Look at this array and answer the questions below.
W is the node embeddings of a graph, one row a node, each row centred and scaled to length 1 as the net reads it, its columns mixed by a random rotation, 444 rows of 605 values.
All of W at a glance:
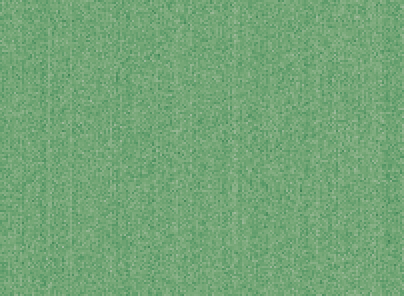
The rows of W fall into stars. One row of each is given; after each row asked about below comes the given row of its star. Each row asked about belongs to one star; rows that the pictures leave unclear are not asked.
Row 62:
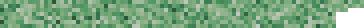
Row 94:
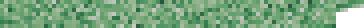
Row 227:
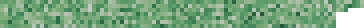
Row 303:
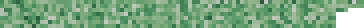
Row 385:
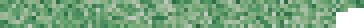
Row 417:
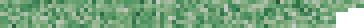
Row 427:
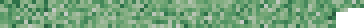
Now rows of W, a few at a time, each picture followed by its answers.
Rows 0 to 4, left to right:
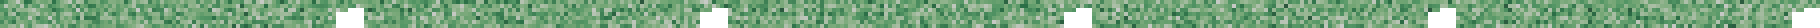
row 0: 62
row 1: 417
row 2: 417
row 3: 385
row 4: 62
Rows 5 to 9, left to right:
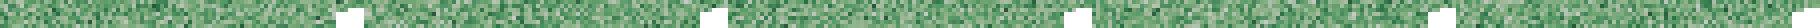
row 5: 62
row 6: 227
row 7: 427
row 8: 94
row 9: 385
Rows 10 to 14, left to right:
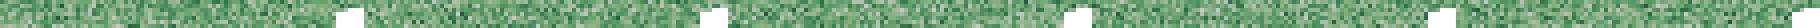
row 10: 227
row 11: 62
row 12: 385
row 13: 385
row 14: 94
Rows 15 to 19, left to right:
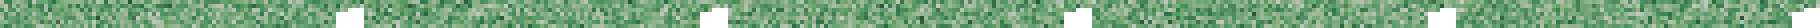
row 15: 62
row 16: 94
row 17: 227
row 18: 62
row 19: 227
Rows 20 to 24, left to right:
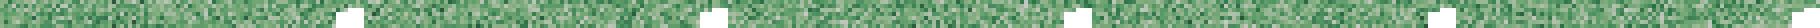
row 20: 385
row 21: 385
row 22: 303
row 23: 427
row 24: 417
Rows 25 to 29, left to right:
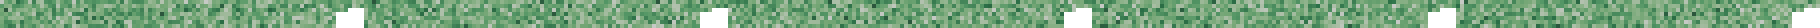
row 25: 417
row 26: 303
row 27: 427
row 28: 385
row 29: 385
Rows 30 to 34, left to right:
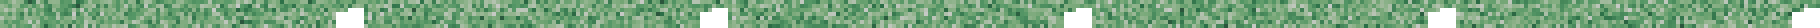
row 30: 227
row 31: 94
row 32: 427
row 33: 62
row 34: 385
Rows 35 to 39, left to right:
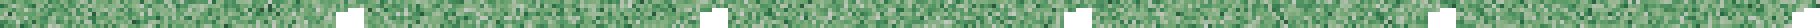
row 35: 385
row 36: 417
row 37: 227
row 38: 303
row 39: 417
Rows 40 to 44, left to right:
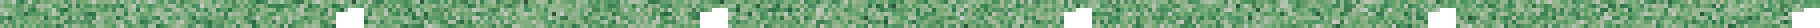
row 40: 94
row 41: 427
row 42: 227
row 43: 427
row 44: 62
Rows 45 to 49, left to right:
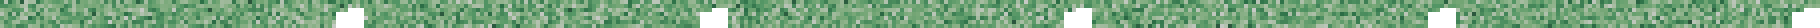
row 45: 385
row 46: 227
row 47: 303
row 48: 94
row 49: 427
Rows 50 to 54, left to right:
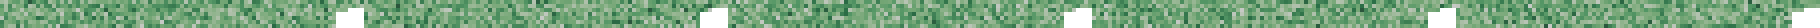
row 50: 62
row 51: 94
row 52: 62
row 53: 227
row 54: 62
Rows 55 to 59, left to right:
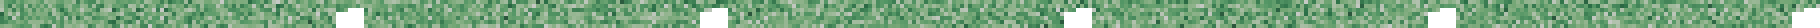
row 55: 94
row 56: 94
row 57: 227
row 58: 417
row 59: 62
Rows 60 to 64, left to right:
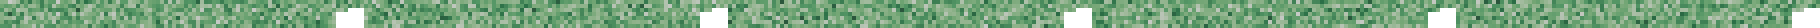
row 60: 227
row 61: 227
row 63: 417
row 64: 427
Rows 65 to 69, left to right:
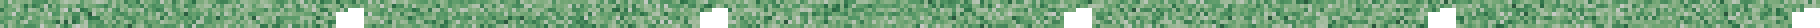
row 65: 62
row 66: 385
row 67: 62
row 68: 227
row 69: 94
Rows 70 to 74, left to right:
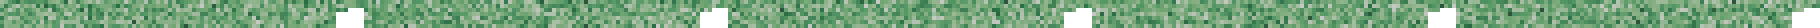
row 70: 303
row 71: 385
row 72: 417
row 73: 227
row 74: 417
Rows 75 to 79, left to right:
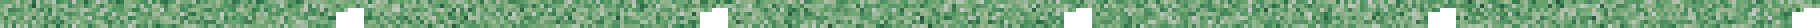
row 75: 94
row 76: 62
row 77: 227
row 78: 303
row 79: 427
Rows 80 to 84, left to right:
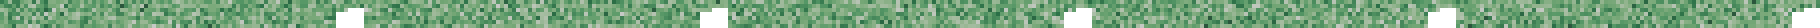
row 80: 427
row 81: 94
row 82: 385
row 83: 385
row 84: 385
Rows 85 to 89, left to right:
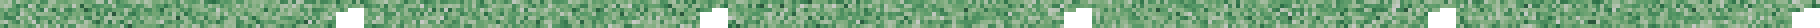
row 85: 62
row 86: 417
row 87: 417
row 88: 94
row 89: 417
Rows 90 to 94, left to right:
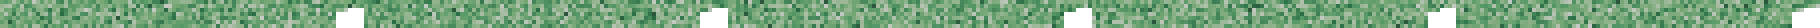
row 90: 94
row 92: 427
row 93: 227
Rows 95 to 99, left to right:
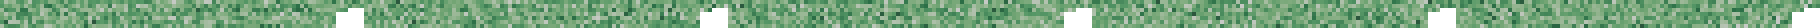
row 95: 417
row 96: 227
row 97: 417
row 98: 303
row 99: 303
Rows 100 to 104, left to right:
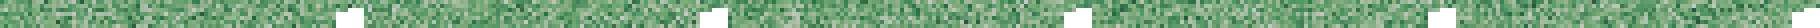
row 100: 227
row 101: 62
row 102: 303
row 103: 94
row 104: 417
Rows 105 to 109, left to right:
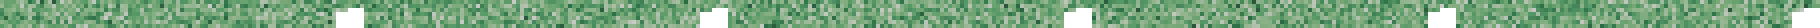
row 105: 62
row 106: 417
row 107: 94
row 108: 427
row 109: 62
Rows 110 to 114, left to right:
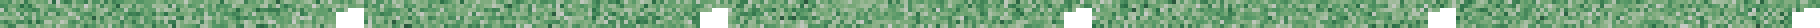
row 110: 417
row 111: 427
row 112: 427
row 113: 227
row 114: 427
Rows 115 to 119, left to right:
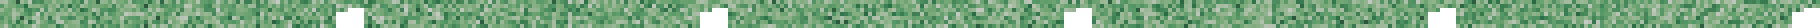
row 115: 427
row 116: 417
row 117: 62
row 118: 427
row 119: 427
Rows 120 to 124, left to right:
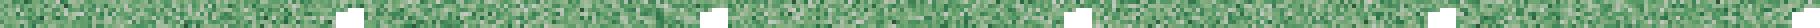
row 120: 303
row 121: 94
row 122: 303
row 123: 427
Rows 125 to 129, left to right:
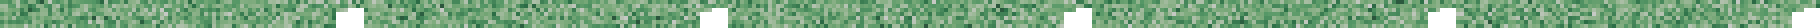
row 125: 94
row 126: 62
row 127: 417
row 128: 303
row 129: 385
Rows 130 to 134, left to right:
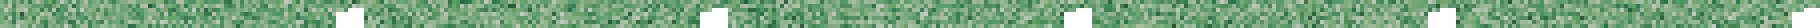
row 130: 227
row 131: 427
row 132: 427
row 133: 385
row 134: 62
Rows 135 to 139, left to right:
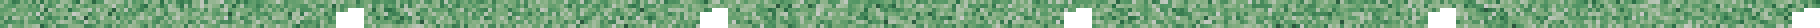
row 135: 427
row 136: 303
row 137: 227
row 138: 303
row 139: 427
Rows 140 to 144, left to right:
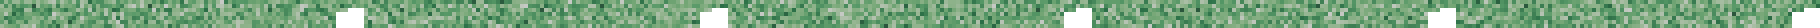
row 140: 94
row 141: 417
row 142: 385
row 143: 62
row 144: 385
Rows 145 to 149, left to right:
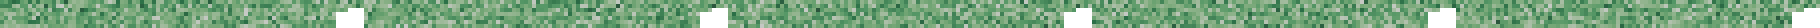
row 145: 303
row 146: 227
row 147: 62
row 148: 385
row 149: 227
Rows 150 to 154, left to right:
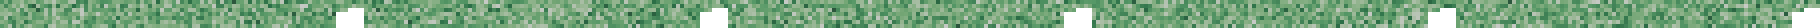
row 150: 94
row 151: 427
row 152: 62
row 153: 303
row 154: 62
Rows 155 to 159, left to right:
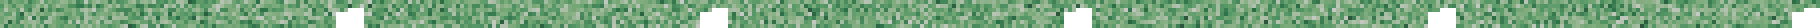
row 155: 227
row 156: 385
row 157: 62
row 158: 417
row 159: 62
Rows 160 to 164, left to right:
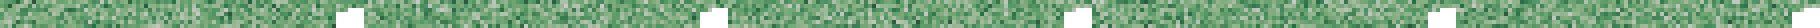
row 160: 427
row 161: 94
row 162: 427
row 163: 62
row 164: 94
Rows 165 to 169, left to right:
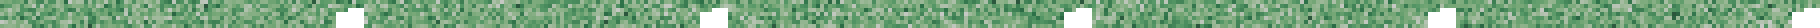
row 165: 303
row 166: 227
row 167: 94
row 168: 385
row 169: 385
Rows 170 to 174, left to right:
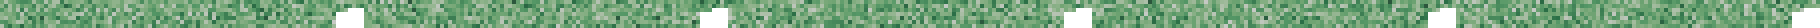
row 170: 385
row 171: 62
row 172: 227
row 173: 94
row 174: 62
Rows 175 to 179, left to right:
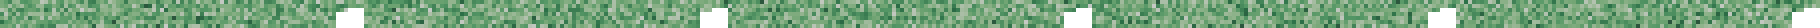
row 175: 94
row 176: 303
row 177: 227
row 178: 303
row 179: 385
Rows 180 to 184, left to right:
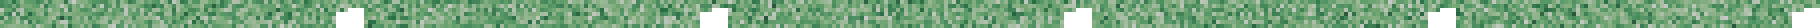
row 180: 303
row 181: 417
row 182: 303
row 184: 62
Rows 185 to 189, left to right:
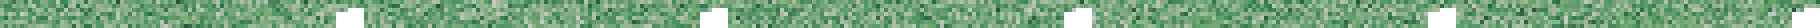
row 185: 303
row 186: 94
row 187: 94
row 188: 227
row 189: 385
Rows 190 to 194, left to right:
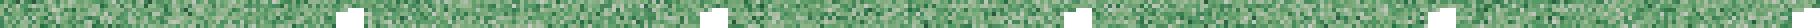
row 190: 427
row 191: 303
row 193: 62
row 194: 417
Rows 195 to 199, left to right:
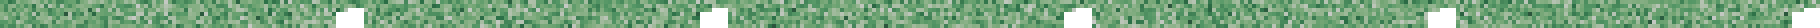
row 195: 385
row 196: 94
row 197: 94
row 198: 62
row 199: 62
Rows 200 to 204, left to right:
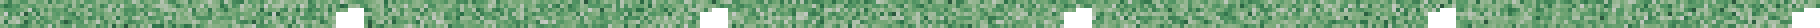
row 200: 385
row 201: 417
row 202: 417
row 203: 227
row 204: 417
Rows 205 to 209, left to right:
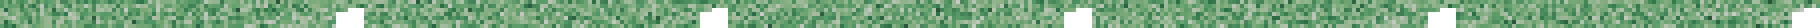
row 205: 417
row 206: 62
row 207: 385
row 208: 417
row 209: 62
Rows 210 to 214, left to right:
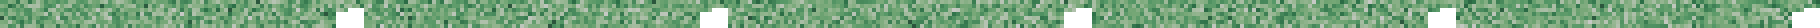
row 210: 427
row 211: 427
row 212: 303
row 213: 94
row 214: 427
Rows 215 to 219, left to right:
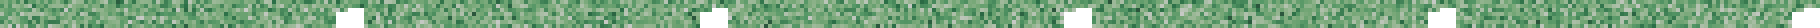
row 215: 303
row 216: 427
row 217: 227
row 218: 427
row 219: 385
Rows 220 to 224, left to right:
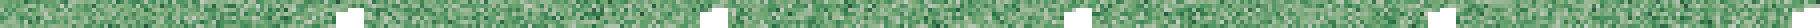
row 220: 303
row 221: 385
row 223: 62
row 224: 94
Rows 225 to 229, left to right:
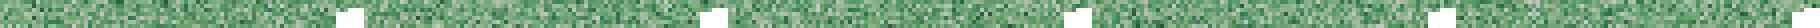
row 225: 227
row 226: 227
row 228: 94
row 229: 303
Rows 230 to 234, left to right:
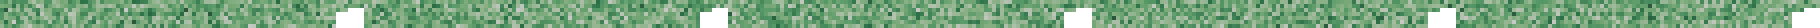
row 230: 417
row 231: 94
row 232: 94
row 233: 303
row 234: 417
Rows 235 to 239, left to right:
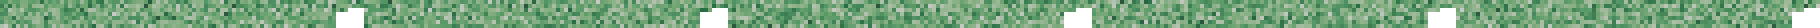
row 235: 427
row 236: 303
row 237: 385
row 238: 62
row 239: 227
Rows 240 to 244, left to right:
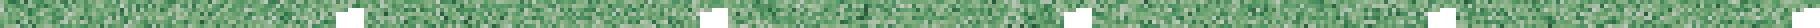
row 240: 303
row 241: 227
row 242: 227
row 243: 62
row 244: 427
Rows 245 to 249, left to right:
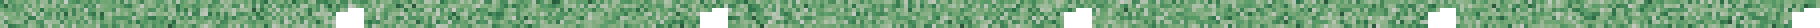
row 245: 385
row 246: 227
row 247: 303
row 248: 94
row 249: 227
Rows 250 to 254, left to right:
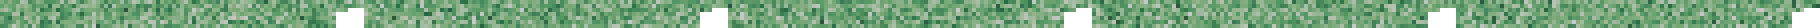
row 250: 227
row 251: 417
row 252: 417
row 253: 94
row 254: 303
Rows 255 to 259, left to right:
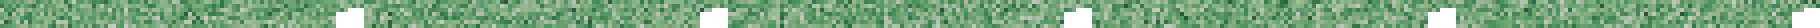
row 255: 417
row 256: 385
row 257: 417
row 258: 417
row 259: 427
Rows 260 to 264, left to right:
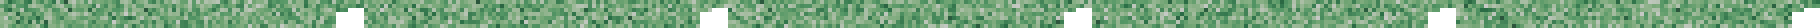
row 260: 303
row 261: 227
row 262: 62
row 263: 417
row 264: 427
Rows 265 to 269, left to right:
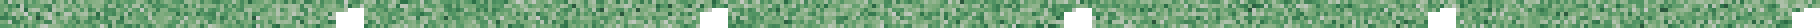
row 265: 62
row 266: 417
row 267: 94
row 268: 227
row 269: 303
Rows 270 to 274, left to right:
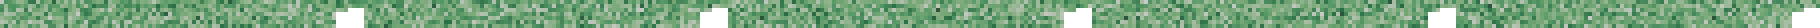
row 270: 62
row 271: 385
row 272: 62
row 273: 94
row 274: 385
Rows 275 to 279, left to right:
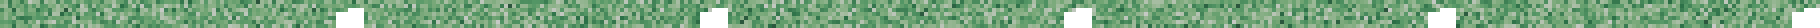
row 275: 94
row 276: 427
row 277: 94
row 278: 427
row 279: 227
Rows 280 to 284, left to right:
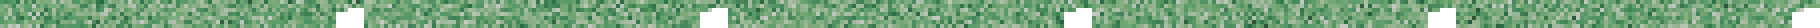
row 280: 427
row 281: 94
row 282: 427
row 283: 385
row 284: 94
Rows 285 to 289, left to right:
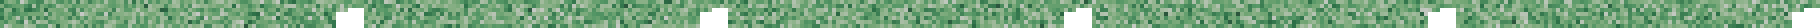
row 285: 427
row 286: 427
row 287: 427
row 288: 62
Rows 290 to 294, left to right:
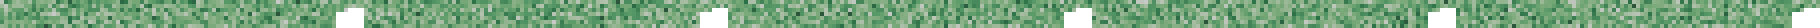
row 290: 94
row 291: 417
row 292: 427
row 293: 94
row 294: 94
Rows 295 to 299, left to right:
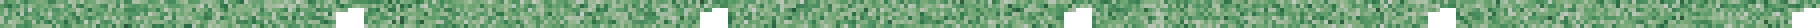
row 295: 62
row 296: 303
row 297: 94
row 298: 303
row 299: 94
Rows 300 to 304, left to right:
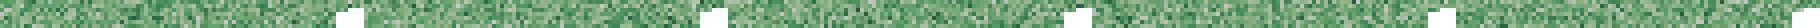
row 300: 227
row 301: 227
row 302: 62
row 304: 94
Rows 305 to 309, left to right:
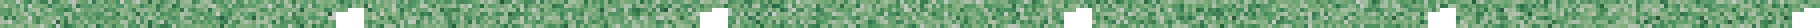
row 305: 62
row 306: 417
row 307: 303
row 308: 62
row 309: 427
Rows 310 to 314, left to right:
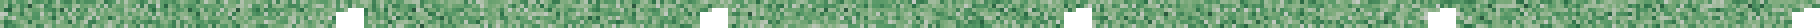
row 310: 417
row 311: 94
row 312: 227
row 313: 62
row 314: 417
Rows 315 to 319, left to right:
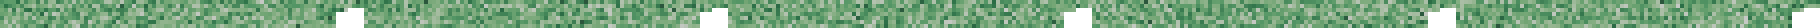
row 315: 427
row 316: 417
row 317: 227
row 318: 62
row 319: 94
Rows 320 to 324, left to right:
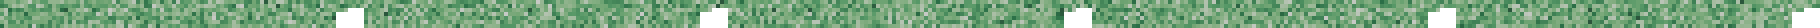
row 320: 94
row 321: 427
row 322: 427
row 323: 427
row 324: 417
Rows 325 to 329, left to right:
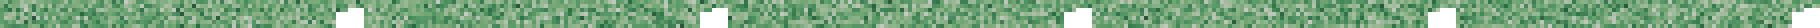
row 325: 385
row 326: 227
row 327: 427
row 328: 94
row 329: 62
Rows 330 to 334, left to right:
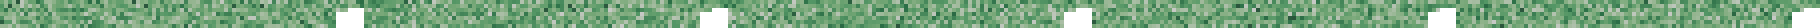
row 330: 427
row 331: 303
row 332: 385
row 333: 94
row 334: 94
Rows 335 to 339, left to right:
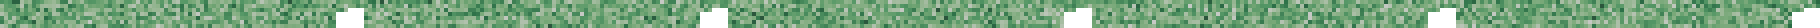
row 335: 427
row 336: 303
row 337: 385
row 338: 303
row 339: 427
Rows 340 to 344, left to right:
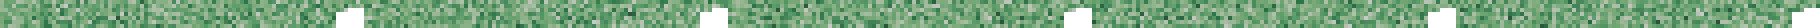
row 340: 94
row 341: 385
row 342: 94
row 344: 417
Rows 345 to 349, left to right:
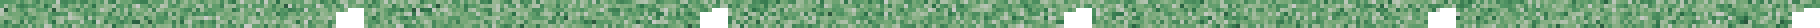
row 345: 417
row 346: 94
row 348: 94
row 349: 303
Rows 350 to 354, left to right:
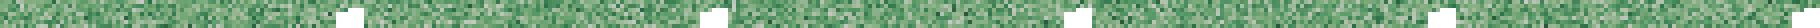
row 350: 62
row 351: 303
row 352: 227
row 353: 303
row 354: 62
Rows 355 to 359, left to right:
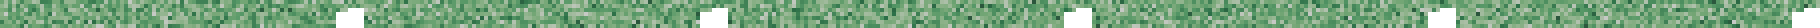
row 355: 94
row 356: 94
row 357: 427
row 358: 62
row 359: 227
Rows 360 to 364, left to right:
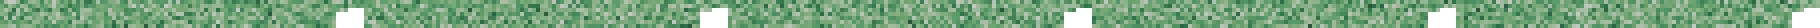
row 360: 94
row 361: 62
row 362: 303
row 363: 94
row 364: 94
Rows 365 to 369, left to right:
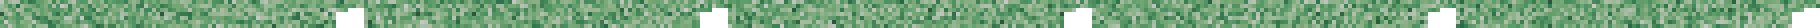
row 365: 62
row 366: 417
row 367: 94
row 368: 303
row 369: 417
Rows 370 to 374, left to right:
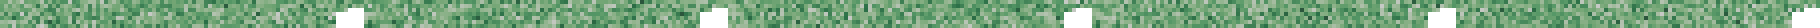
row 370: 62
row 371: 417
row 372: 94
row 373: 385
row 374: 385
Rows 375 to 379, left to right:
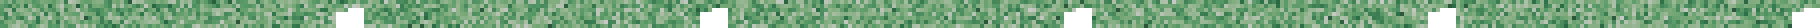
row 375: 62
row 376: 427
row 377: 94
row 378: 303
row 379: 427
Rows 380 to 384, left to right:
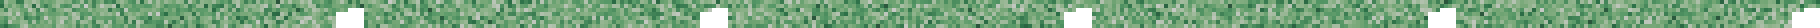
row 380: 417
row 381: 94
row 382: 62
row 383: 227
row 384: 385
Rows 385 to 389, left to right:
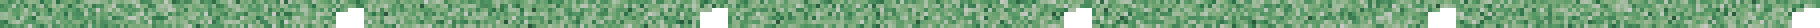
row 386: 227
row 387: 427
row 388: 385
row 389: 385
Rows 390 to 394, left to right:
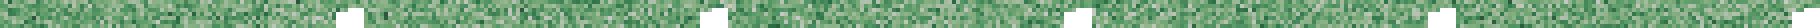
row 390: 385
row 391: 227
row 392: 94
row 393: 303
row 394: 62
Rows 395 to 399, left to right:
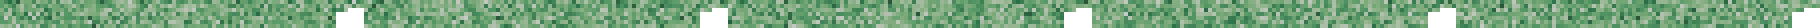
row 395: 427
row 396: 427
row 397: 427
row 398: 385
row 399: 417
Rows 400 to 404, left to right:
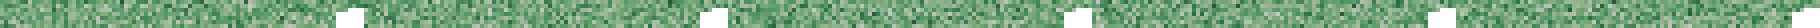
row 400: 417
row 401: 303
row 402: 94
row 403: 427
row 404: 94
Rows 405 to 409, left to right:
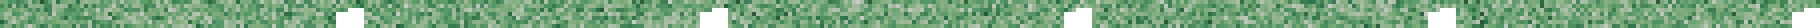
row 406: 417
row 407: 385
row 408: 62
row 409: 385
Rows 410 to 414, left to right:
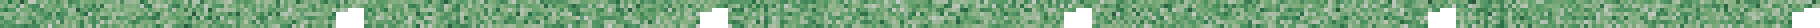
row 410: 385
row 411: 417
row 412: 417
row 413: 227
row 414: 427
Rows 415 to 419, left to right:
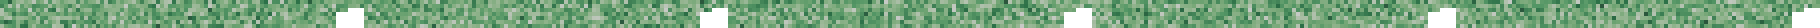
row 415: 385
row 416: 227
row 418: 417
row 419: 427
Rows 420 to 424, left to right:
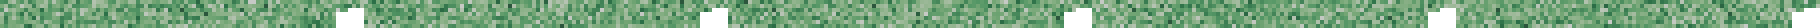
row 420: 227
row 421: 427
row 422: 427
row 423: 62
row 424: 227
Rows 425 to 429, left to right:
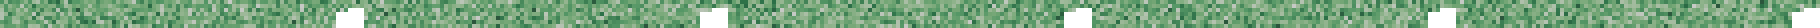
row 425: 385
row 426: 227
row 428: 385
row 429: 427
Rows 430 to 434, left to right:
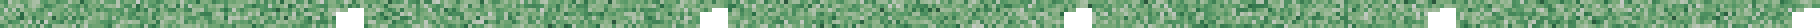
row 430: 227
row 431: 303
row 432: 385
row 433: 62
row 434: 385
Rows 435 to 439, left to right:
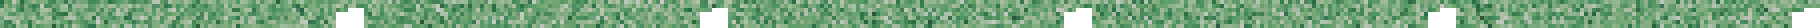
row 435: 417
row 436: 62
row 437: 303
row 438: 385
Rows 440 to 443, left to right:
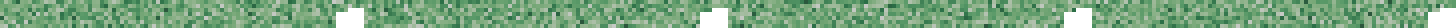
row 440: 427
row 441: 417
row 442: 417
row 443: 385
